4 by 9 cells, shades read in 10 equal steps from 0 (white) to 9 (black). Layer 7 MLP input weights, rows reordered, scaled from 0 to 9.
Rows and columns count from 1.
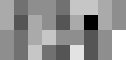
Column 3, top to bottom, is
4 3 3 2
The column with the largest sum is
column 7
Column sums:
14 21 12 15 21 10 23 14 8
